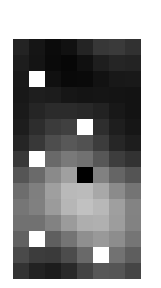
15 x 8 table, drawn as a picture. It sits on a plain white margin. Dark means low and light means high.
Six lone cells stand out: five far higher and one far lower than their neighbours. The top right is the calmest part. The bottom right is the ninth with the highest average. No row or column stands out. On average the colour sits 30% of the way up the scale. Values change most from cell to cell in the centre.
